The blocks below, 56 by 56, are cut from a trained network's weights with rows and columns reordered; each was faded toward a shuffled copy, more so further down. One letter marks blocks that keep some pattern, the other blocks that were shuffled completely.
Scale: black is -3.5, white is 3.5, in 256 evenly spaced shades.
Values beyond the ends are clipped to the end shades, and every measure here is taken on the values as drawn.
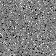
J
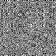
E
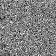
J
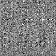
E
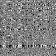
E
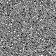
J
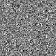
E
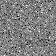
J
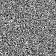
J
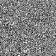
E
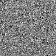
E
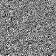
E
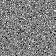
J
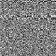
E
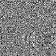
E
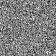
J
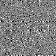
E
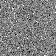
J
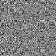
E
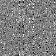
E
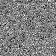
J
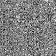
E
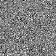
E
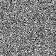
J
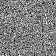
J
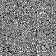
E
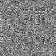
E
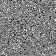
J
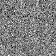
E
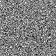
E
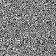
E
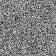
J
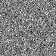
J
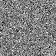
J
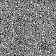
J
